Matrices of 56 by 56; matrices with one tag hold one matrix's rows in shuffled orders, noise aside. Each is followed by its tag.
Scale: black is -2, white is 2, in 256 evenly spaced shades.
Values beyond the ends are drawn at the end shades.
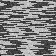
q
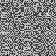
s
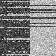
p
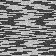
q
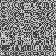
s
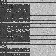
p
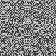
s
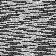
q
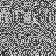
s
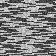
q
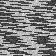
q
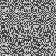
s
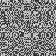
s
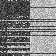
p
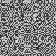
s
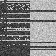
p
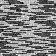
q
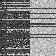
p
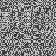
s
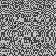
s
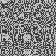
s
